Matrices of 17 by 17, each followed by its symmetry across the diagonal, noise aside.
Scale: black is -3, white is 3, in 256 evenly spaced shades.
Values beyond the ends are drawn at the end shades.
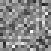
symmetric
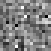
antisymmetric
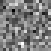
neither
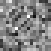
symmetric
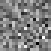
antisymmetric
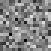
neither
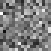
neither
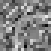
symmetric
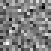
antisymmetric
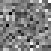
neither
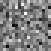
neither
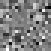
antisymmetric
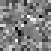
antisymmetric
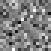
antisymmetric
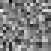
antisymmetric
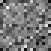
symmetric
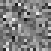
antisymmetric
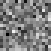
neither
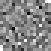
symmetric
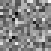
neither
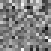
neither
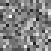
neither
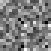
symmetric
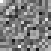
symmetric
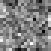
antisymmetric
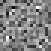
symmetric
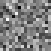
antisymmetric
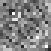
symmetric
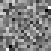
symmetric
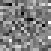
neither
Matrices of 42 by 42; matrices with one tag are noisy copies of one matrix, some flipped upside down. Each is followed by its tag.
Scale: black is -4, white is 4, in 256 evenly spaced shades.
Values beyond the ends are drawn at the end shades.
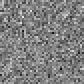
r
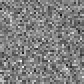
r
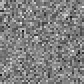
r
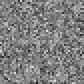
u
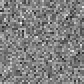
r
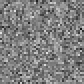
u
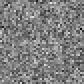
u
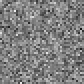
u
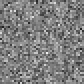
u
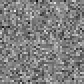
u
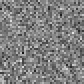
r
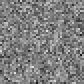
u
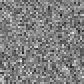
r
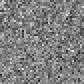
r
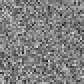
r
